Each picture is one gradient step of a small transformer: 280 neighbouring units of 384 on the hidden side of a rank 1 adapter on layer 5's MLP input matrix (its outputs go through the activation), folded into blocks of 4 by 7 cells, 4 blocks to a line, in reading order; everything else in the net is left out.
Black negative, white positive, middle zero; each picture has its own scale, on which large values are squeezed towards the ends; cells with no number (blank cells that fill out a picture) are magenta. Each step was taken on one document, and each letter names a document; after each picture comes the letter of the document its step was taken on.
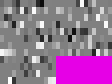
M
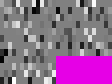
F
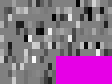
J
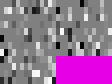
F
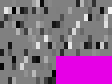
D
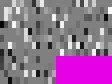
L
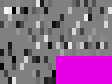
D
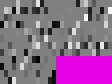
D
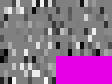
F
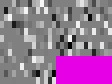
J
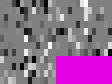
F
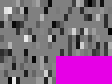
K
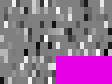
F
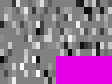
J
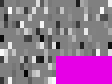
M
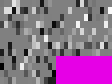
D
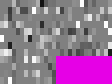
M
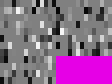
F
